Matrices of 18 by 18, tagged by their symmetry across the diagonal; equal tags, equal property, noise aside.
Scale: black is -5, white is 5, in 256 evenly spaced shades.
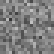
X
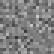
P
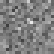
X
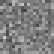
X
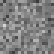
X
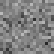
X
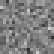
P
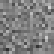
P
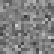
P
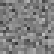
X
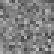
P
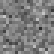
X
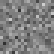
P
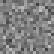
P
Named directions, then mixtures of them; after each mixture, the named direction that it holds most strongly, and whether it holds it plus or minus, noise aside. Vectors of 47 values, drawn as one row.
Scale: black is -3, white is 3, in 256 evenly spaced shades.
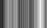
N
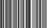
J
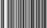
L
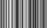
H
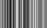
H, minus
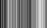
N, plus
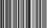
J, plus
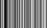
L, minus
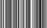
J, plus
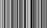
J, minus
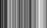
N, plus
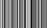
J, minus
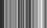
N, plus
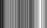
N, plus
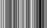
N, minus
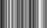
N, plus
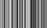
J, minus
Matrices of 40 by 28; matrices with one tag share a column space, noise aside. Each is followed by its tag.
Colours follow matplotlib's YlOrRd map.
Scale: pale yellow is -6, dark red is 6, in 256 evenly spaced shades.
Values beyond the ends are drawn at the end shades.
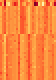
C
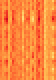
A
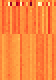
C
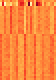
C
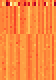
C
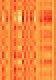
A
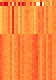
C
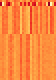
C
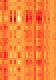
A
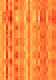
A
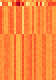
C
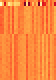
C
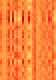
A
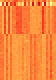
C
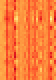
A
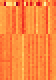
C
